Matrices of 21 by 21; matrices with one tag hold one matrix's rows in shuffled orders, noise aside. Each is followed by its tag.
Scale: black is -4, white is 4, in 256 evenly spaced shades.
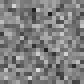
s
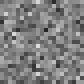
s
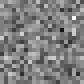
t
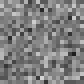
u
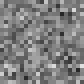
t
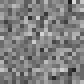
u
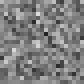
s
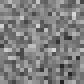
t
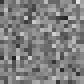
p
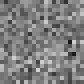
u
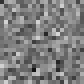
s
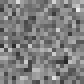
p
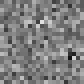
u
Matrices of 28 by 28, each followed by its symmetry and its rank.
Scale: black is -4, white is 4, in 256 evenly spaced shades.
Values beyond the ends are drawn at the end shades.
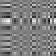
neither, rank one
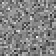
symmetric, full rank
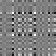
symmetric, rank one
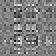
neither, rank three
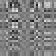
neither, rank two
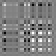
symmetric, rank one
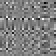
neither, rank three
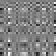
neither, rank two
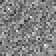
symmetric, full rank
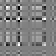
symmetric, rank one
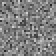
symmetric, full rank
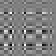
neither, rank one
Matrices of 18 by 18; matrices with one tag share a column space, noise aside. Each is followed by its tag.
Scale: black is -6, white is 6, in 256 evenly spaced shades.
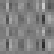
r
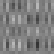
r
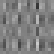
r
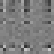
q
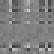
q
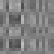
r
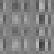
r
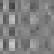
r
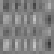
r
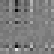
q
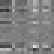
q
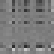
q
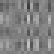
r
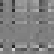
q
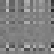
q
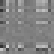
q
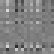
q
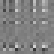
q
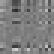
q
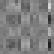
r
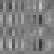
r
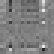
q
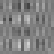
r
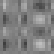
r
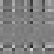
q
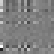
q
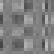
r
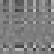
q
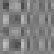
r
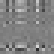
q
